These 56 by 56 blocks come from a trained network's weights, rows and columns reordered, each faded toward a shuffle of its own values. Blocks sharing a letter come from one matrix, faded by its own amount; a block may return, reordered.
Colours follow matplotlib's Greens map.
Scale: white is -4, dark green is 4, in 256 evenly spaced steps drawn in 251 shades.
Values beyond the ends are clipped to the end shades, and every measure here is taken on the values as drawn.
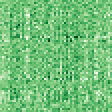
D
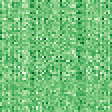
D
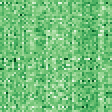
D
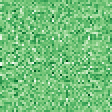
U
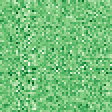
U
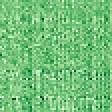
D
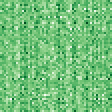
D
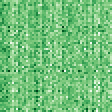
D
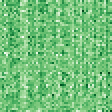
D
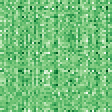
D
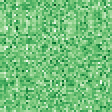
U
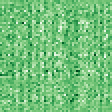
D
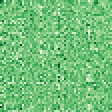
U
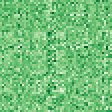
U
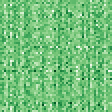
D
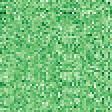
U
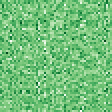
U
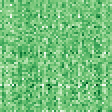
D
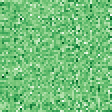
U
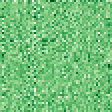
U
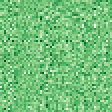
U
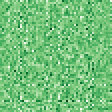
U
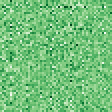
U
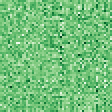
U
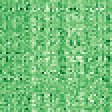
D
